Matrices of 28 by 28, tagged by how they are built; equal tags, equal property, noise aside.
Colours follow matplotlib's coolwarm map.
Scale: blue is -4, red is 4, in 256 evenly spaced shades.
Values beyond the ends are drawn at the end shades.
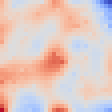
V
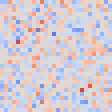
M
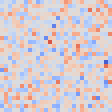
M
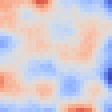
V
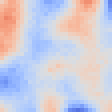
V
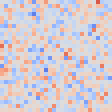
M
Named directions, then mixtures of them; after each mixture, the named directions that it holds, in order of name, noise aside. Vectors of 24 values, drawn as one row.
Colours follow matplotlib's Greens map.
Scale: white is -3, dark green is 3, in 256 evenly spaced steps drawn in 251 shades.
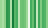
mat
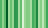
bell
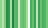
mat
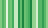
bell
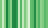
bell, mat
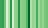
mat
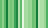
bell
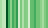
bell, mat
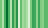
bell, mat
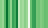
bell, mat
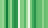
bell, mat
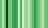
bell, mat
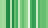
mat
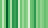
bell, mat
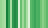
bell, mat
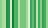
mat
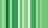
bell, mat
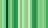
bell, mat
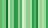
bell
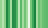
bell, mat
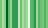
bell, mat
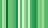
bell, mat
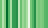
bell, mat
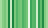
bell, mat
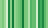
bell, mat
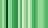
bell, mat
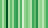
bell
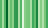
bell
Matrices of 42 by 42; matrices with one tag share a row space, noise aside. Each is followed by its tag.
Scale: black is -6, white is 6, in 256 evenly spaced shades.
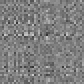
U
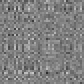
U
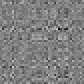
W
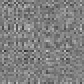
U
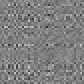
U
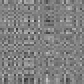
U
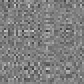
U
